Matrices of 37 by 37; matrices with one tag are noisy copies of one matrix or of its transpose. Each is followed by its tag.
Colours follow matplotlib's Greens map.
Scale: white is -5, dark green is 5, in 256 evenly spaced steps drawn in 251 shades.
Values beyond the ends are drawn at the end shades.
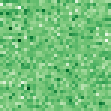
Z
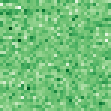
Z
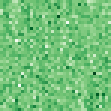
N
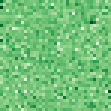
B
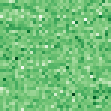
N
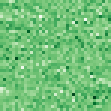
N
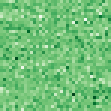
N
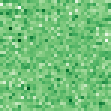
Z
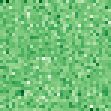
B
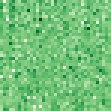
Z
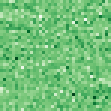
N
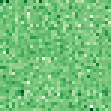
B
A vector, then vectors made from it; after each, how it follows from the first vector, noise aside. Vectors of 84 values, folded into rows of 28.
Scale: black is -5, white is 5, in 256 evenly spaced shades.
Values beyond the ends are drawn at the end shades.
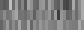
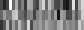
scaled up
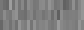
shrunk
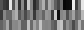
scaled up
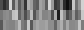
scaled up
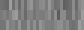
shrunk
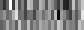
scaled up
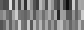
scaled up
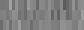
shrunk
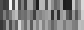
scaled up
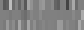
partly zeroed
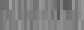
shrunk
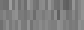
shrunk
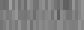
shrunk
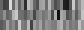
scaled up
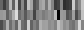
scaled up
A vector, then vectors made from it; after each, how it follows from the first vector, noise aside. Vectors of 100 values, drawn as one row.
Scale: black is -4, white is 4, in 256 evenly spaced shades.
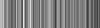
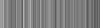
shrunk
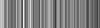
copied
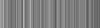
shrunk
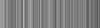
shrunk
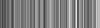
reversed
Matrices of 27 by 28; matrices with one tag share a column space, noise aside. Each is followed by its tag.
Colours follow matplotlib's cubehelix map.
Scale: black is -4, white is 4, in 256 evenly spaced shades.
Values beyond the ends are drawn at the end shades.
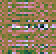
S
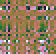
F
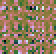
F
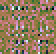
F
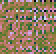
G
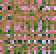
F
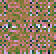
S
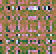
F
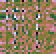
G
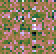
G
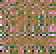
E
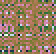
E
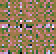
S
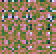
G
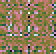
E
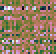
F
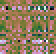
F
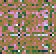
E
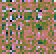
G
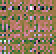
F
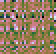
G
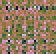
F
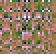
G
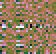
S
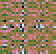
S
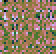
G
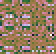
E
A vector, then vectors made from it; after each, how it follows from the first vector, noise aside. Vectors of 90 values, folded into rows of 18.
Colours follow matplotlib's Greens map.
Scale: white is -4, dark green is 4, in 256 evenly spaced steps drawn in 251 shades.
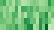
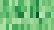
wrapped around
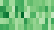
wrapped around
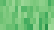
shrunk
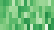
sign-scrambled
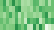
sign-scrambled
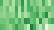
sign-scrambled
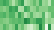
sign-scrambled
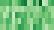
wrapped around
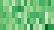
sign-scrambled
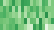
sign-scrambled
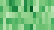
wrapped around
